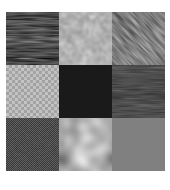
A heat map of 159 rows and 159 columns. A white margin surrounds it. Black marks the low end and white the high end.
The table splits into 3 rows of 3 panels. Panel 1,1: low, streaked across. Panel 1,2: high, blotchy, faint in contrast. Panel 1,3: middling, slanting down to the right. Panel 2,1: high, checkered. Panel 2,2: very low, flat. Panel 2,3: low, streaked across, faint in contrast. Panel 3,1: low, checkered. Panel 3,2: high, smooth. Panel 3,3: middling, flat.
